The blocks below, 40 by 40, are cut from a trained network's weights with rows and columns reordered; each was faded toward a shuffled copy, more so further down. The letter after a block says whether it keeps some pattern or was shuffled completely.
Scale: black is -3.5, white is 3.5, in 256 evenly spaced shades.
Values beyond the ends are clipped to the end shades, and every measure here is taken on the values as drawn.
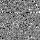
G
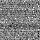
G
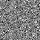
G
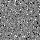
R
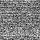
G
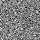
R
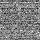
G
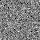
R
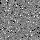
R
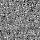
G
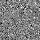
G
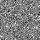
G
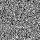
R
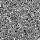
G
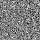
R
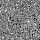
R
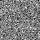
R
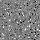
G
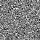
G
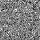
G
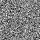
R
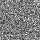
R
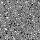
R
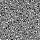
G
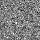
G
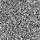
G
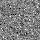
R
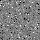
R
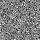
R
